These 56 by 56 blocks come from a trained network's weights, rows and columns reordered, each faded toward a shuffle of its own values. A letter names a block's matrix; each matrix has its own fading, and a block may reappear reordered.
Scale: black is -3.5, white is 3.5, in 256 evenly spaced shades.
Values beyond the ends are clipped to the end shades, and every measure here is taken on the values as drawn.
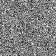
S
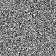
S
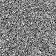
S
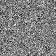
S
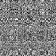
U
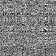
U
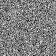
S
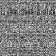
U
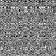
U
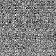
U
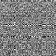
U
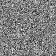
S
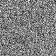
S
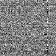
U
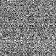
U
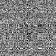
U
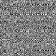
U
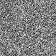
S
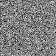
S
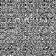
U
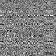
U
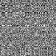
U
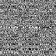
U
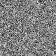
S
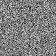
S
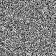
S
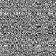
U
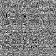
U
